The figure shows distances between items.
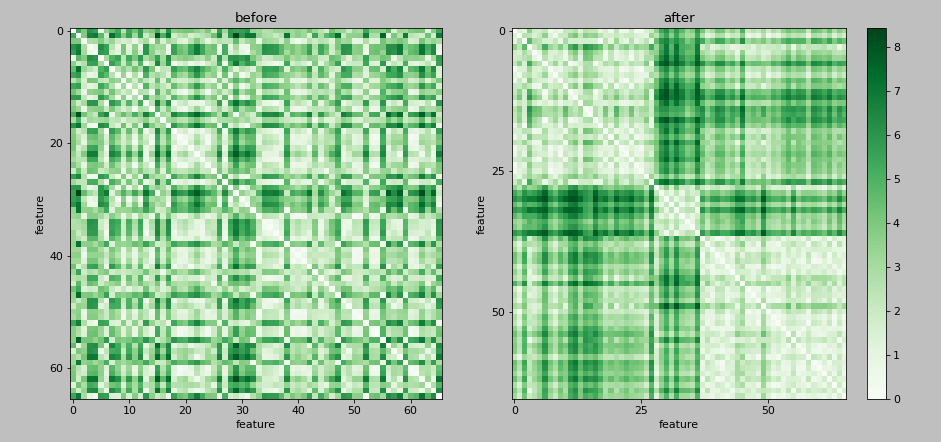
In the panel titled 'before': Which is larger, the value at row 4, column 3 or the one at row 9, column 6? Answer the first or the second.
the second
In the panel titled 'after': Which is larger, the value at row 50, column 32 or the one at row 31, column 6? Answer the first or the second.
the second
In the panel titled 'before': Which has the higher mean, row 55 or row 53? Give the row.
55
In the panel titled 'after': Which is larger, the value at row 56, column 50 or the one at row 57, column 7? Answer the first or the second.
the second
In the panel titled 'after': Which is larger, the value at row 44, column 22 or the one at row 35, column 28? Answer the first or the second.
the first
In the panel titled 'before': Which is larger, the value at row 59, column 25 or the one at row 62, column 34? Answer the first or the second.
the first
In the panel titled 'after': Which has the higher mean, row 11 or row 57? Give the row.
11
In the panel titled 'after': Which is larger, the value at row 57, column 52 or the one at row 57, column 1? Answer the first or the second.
the second
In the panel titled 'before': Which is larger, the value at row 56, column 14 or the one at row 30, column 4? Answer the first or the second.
the first
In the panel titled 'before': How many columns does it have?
66
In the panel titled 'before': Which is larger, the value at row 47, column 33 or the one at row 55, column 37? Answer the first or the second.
the second
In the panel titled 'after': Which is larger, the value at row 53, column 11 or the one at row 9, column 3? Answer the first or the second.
the first
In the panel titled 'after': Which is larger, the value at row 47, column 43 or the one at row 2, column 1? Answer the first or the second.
the second
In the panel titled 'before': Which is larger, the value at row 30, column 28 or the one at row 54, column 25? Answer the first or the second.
the second
